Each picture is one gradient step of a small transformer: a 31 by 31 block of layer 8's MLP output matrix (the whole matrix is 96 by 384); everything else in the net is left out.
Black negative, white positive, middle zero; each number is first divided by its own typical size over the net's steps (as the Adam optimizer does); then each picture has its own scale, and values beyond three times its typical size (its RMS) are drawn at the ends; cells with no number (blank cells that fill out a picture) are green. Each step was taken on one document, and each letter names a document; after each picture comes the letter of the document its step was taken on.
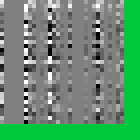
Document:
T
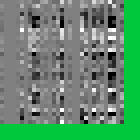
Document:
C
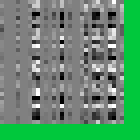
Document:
C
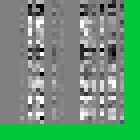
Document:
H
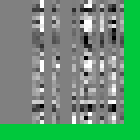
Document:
H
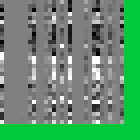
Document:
T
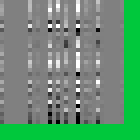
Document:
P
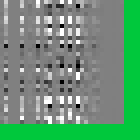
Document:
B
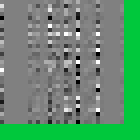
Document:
P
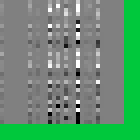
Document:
P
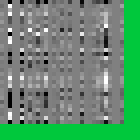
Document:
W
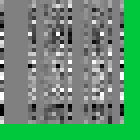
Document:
T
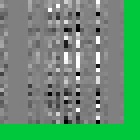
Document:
P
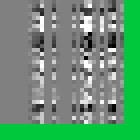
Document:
H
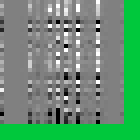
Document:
P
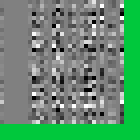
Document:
C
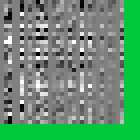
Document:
W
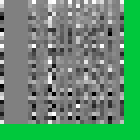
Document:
T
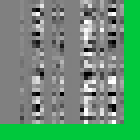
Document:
H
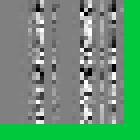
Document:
H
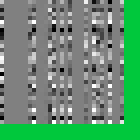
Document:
T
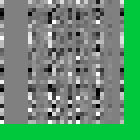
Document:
T
